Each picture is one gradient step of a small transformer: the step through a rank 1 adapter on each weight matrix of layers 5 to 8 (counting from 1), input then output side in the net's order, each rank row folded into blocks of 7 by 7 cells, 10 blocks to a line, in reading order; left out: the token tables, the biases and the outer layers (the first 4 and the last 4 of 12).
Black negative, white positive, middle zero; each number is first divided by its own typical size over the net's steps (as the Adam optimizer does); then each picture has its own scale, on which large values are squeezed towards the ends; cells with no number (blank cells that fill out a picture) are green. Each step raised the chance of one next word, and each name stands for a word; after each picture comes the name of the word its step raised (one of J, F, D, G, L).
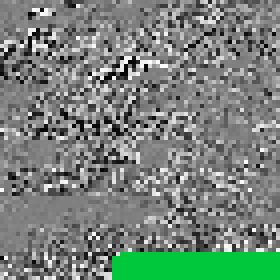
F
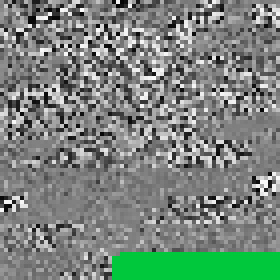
F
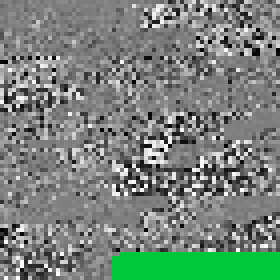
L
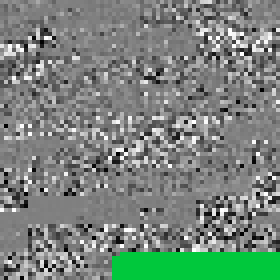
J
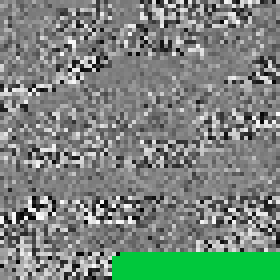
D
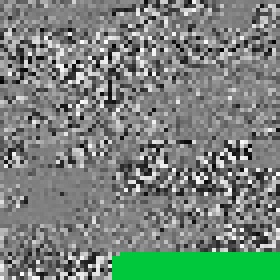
L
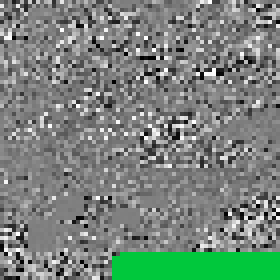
J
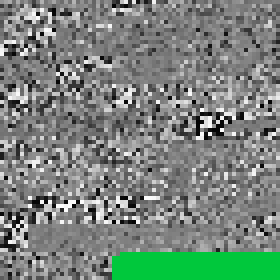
F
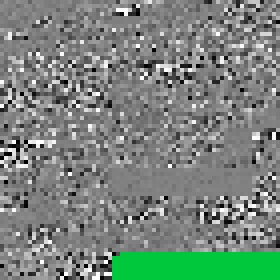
J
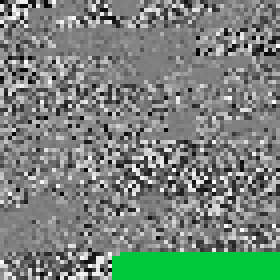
L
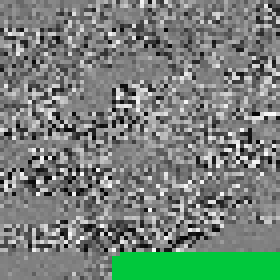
F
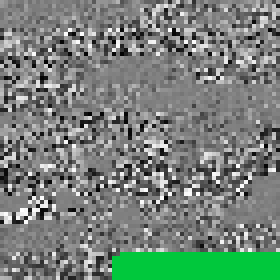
L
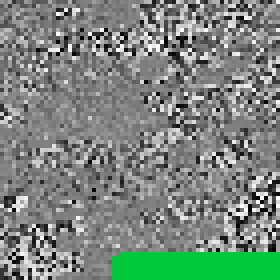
D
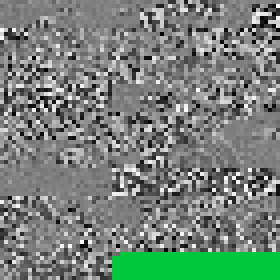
L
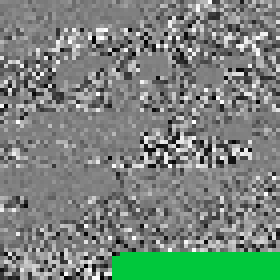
J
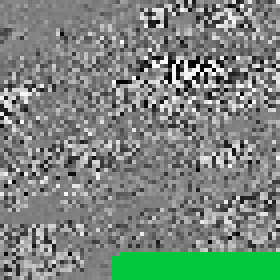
D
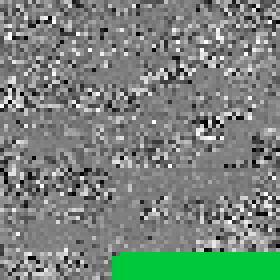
J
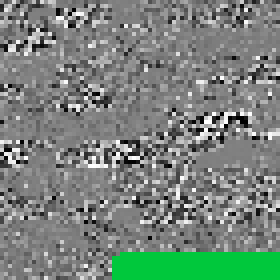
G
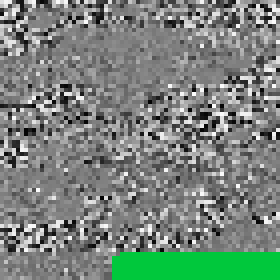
F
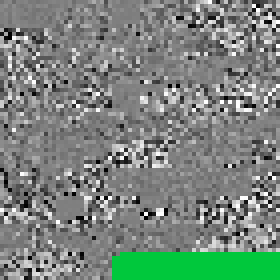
J
